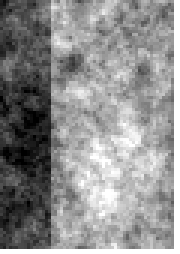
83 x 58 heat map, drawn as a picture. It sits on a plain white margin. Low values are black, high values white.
Seam: vertical, 30% of the way across, the right part higher. Stripes: none. Ninth with the lowest average: middle left.
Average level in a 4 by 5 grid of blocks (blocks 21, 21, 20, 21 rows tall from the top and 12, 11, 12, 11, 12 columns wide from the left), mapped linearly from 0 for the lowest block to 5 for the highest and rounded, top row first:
1 3 3 3 3
0 2 4 4 3
0 2 5 5 4
0 2 4 4 3
